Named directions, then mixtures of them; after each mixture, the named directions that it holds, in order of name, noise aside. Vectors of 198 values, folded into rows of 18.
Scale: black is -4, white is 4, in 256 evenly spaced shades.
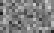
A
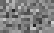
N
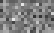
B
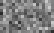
A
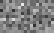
B, N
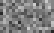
A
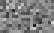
N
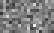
A, N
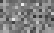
B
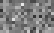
B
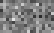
B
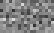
B, N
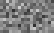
N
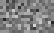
N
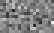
N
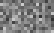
A, B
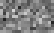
A, N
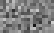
N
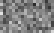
A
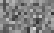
B, N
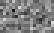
A, N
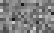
B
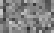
A, B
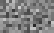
N
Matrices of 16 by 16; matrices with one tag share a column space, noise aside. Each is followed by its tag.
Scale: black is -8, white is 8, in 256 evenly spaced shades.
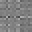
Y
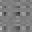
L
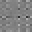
Y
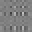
L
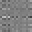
Y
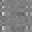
L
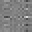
Y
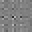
Y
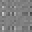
L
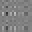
L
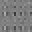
L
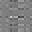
Y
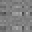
L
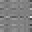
Y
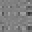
L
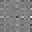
Y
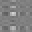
L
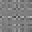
Y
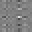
Y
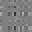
L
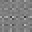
Y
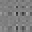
L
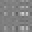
L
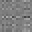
Y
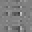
L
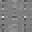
Y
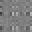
L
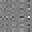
Y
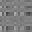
L
